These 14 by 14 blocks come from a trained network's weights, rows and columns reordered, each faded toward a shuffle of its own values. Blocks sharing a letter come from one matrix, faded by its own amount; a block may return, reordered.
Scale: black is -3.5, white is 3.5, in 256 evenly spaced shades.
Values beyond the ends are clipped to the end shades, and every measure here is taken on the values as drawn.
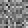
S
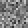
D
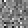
S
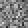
D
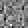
S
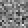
D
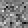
S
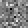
S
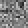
S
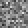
D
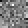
S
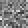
D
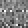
S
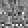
S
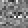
S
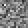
D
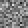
D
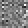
S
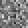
D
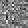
S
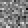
D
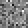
D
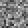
D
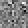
S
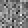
D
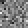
D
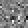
S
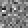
S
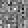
D
